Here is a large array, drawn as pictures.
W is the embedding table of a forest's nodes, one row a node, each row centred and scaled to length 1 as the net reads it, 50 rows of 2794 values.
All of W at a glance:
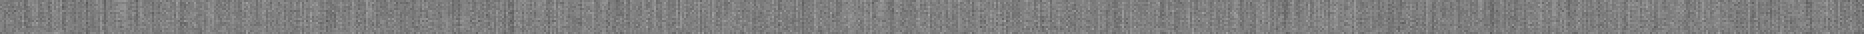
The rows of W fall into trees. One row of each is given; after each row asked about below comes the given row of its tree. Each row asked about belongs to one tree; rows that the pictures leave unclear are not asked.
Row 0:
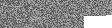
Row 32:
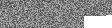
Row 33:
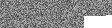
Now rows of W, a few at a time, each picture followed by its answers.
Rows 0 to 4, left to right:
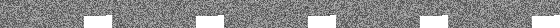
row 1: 33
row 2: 0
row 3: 33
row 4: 0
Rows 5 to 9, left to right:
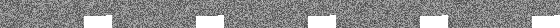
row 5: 0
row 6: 33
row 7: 0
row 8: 0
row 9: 0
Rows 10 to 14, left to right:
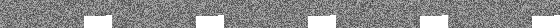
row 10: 33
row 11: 0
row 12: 0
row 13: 0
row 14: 33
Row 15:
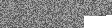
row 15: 33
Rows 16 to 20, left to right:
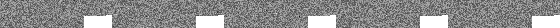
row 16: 33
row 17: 0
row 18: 32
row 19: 0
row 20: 0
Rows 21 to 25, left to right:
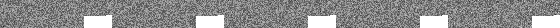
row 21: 0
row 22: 0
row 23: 33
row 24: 33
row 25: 32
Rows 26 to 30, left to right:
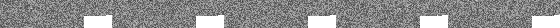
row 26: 0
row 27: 33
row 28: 33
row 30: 33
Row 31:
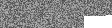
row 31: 32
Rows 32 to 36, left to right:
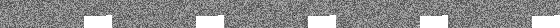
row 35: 33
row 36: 0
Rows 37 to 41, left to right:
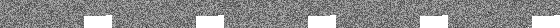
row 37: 0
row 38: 33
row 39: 32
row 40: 33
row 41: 33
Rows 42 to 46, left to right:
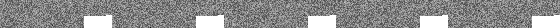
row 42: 0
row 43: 33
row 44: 32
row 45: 33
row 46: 0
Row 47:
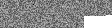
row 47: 32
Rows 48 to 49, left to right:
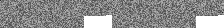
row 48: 33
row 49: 0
